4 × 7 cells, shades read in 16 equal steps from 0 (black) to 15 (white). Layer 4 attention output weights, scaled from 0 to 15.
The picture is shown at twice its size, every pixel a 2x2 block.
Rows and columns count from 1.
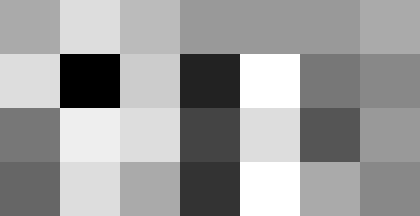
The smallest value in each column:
6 0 10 2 9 5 8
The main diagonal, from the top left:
10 0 13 3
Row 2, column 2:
0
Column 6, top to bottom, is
9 7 5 10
